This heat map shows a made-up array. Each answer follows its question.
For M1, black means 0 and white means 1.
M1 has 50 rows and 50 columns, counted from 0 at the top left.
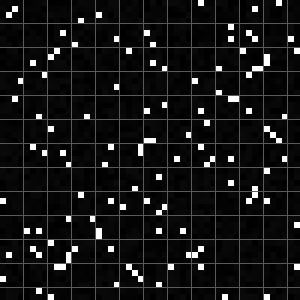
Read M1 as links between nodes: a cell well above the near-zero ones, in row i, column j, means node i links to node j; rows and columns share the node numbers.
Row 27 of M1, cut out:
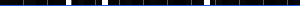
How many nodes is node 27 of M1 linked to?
3
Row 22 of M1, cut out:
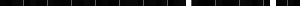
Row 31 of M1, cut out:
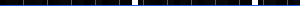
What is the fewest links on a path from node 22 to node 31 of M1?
1
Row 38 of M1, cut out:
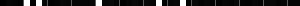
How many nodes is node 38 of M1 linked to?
5
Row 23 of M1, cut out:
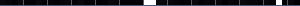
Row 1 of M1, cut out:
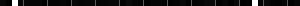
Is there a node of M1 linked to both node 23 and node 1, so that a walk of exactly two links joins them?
no
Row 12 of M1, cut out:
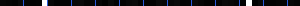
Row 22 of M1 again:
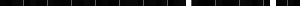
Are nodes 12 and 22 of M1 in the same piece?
no
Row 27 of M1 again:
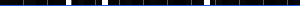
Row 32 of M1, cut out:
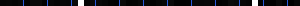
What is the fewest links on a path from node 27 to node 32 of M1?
3
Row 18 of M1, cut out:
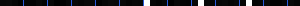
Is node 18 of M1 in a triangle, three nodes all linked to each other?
yes
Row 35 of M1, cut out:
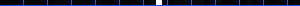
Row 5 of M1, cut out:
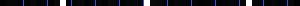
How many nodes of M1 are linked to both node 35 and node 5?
0
